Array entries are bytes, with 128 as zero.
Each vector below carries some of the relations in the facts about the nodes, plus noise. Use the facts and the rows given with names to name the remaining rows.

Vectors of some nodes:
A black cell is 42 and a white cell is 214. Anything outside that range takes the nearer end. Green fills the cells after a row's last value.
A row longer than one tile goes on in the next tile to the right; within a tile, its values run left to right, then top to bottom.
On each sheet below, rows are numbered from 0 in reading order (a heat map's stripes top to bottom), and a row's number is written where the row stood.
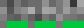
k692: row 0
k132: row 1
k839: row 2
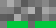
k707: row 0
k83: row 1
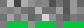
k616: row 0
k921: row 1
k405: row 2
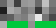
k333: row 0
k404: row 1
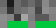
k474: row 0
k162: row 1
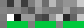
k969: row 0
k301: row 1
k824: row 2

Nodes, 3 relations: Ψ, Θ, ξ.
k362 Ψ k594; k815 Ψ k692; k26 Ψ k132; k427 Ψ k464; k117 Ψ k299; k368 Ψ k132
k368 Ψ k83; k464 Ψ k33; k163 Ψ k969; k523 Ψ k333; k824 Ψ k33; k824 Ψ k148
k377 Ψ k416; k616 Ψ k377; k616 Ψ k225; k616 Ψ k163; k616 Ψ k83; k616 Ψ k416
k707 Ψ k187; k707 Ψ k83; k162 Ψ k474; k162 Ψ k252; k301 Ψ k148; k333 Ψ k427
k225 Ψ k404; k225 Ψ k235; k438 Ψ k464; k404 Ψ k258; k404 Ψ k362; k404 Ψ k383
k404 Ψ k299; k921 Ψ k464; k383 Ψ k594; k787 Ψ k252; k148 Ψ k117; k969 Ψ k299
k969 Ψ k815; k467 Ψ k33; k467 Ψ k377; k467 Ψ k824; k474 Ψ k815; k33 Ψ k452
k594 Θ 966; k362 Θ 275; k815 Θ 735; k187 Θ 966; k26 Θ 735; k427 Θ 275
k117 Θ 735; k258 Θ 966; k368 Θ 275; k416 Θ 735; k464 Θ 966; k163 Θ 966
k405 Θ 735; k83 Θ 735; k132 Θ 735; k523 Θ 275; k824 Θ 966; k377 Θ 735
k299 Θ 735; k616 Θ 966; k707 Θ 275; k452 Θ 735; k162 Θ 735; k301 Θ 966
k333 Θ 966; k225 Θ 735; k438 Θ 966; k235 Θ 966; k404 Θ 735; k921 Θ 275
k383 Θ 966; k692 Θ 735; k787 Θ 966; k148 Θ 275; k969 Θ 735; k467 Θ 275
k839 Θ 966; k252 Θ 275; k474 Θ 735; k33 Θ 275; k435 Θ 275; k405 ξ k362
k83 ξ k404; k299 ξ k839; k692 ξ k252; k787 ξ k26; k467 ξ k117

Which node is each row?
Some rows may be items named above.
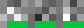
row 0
k464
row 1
k252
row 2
k163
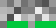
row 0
k33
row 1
k464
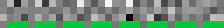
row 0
k235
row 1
k616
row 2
k594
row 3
k383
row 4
k117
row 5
k299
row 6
k452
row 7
k467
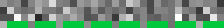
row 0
k427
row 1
k824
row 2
k438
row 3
k523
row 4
k362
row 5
k162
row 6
k163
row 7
k427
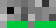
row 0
k225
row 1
k235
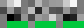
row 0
k148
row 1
k377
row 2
k148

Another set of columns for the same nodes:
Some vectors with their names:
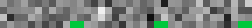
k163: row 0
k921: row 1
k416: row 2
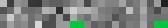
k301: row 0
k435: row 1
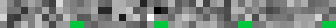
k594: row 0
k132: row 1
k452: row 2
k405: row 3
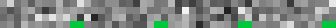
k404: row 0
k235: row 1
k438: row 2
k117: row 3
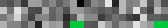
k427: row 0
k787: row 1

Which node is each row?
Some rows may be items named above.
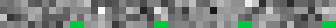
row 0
k163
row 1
k438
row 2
k969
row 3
k824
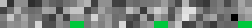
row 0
k301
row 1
k301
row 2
k467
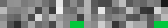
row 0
k362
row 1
k333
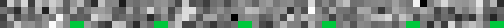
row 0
k162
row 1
k148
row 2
k467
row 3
k362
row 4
k225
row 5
k252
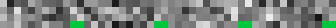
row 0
k464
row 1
k616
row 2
k299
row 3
k33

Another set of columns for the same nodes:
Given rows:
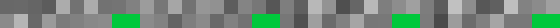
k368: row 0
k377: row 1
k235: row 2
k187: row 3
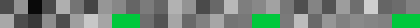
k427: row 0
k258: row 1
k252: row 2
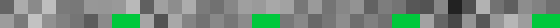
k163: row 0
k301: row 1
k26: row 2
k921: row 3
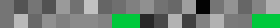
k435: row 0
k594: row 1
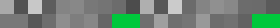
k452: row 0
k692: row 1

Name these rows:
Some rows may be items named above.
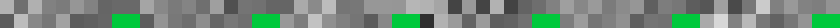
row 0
k299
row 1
k225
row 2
k163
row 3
k404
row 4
k162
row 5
k148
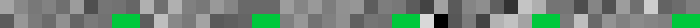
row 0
k225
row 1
k299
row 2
k162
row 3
k464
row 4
k252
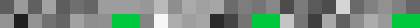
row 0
k333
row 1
k969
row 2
k33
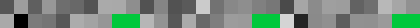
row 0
k438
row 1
k467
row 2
k824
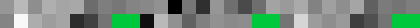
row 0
k969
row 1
k362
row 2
k117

